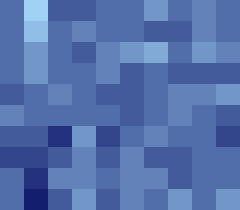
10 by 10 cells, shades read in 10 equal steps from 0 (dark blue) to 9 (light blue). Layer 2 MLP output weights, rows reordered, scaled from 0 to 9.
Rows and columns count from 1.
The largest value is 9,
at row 1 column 2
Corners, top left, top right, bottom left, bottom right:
4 4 4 6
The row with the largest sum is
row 3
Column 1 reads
4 4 4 4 3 5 3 2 4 4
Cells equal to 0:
1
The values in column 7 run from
3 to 7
